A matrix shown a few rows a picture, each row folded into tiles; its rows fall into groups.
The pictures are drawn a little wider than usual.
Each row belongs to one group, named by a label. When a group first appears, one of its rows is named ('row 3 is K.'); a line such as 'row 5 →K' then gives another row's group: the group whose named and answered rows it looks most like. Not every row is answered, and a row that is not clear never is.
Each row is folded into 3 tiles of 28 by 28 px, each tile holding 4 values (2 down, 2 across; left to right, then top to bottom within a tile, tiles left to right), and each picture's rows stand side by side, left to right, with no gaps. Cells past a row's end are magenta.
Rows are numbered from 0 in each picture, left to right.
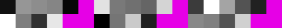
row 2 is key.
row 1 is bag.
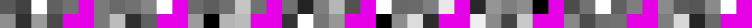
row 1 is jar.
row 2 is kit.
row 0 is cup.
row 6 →cup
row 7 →jar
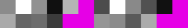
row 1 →key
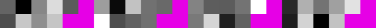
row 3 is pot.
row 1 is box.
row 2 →jar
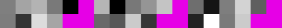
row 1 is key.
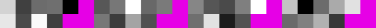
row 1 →cup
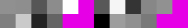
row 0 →jar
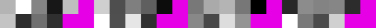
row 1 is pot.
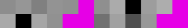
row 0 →kit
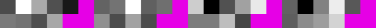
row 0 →key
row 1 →cup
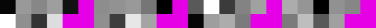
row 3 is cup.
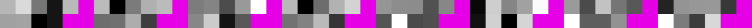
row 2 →jar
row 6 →box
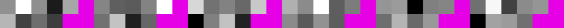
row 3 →cup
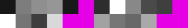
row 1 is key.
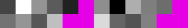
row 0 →key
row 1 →box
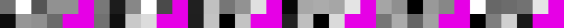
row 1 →kit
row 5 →bag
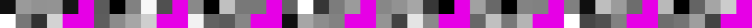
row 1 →kit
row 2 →box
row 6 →box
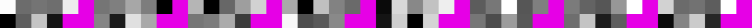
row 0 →bag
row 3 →box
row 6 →jar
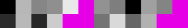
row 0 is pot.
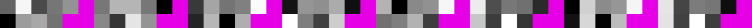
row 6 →pot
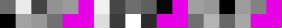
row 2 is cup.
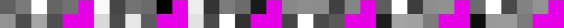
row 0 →cup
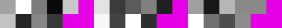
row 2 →box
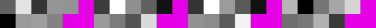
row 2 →key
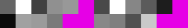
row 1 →key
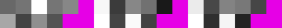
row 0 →cup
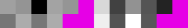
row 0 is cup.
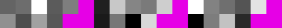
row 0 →cup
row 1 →pot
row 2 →bag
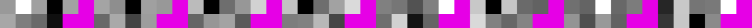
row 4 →jar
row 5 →box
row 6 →cup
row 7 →pot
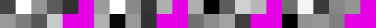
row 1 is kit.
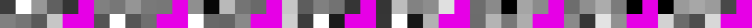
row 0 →key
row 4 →pot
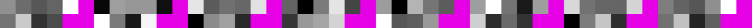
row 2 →bag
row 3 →kit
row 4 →box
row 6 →bag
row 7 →jar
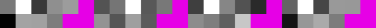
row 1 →cup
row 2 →key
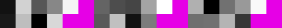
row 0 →pot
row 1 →jar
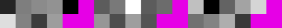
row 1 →cup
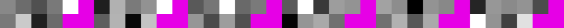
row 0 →jar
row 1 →pot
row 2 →cup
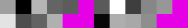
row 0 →box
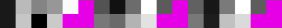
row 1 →kit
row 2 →kit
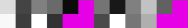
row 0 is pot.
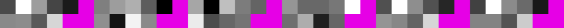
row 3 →jar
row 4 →key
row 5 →key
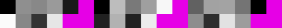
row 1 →pot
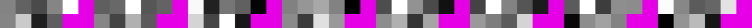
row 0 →jar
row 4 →key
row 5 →key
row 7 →bag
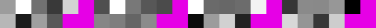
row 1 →key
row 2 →bag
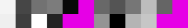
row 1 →kit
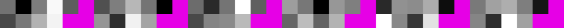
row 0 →kit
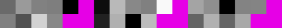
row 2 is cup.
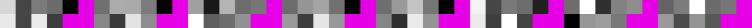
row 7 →cup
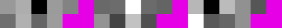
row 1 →cup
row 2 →box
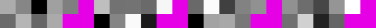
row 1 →bag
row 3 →jar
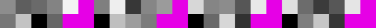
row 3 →bag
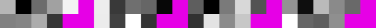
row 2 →kit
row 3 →box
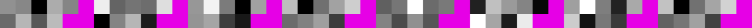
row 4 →cup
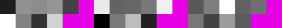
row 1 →bag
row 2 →cup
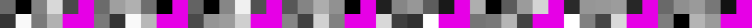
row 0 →kit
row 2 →kit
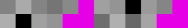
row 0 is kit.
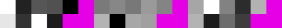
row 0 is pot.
